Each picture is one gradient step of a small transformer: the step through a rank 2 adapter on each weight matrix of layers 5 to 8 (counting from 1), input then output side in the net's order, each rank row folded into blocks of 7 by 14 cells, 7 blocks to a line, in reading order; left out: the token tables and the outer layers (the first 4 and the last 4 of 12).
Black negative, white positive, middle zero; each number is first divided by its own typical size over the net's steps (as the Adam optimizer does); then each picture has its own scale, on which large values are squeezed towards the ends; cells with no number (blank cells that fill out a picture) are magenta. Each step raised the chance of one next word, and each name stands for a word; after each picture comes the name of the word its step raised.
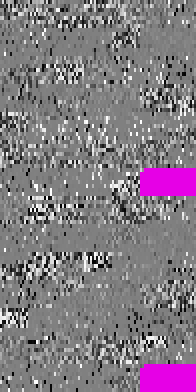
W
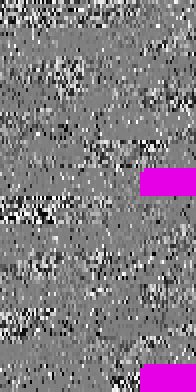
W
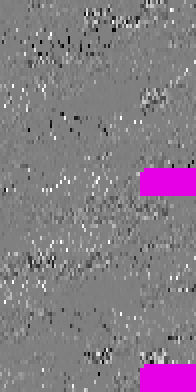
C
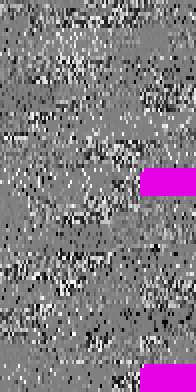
W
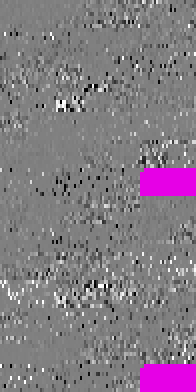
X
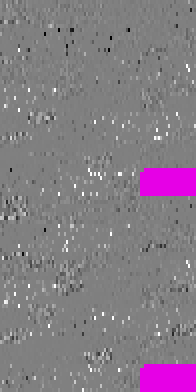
C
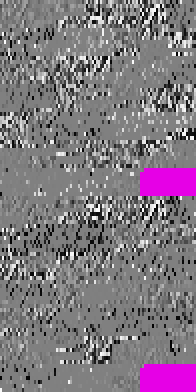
W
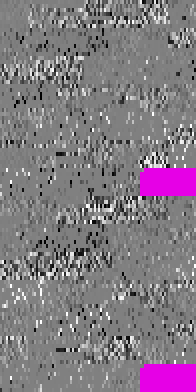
X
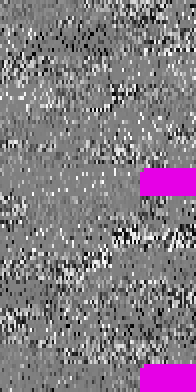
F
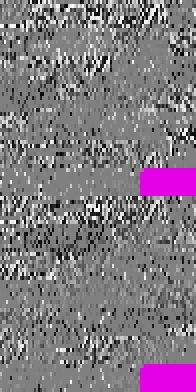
W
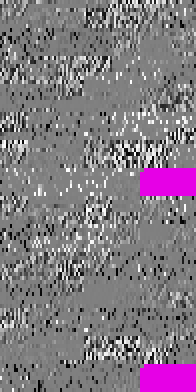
F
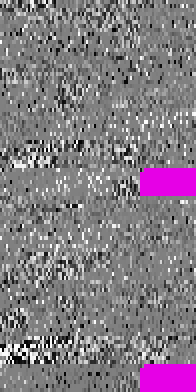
F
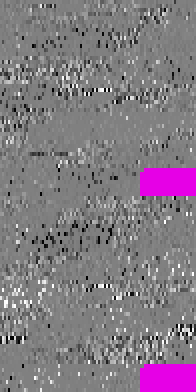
X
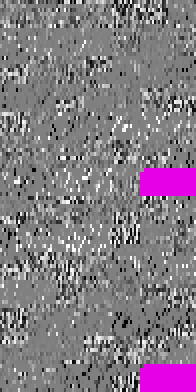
F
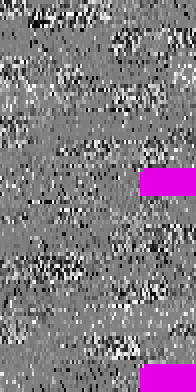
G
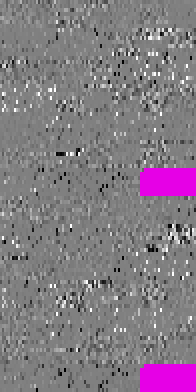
G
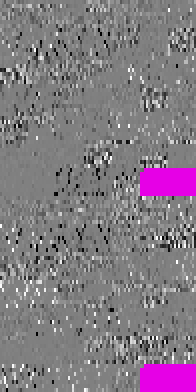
X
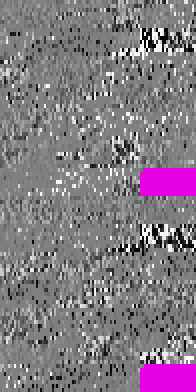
F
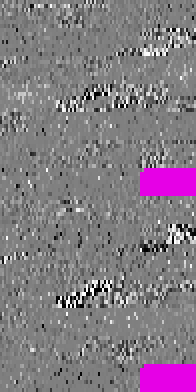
G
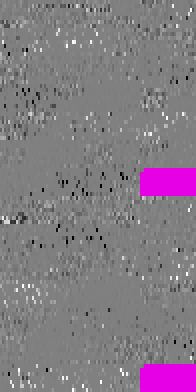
X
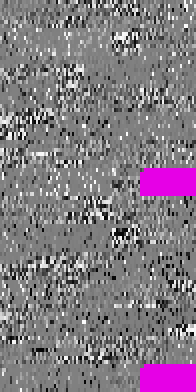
W
